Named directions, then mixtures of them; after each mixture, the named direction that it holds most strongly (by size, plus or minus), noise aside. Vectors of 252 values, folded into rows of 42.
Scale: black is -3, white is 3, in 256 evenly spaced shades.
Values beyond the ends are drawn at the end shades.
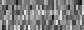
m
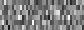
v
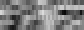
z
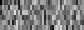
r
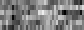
z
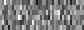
v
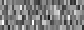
v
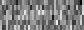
m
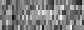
m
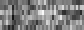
z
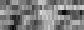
z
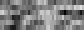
z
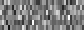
v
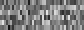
v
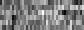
z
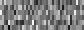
v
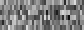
v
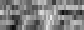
z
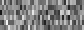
v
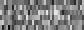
v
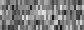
m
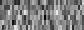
r
